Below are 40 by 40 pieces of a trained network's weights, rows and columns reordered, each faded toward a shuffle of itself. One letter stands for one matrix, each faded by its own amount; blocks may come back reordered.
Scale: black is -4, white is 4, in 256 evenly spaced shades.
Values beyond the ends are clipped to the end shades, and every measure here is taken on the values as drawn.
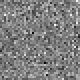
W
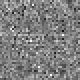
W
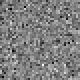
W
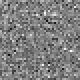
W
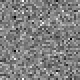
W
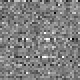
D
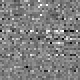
D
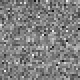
W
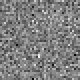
W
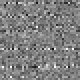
D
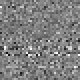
D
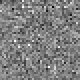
W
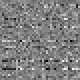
D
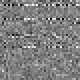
D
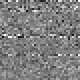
D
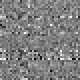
D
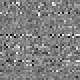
D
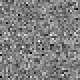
W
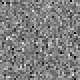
W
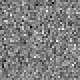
W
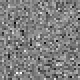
W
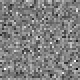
W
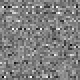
D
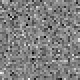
W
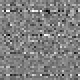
D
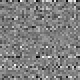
D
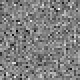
W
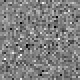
W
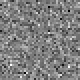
W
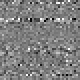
D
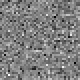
W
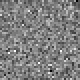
W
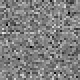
W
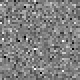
W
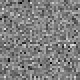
W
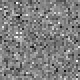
W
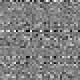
D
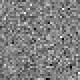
W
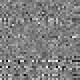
D
